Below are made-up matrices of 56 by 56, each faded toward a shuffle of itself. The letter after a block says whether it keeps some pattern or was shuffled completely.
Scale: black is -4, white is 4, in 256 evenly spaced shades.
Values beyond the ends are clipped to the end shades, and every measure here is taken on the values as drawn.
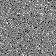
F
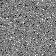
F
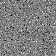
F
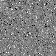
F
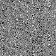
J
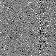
J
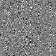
J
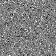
F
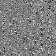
J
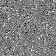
F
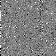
J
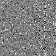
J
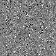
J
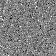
F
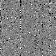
J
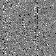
J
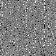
J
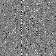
J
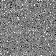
F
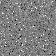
F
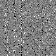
J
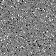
F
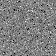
F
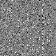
J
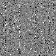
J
